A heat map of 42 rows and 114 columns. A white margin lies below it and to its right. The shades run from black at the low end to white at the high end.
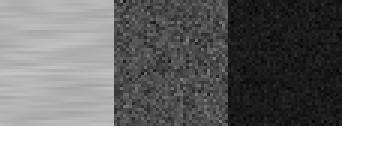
It is made of 1 by 3 panels. Panel 1,1: high, streaked across, faint in contrast. Panel 1,2: low, fine-grained. Panel 1,3: very low, fine-grained, faint in contrast.
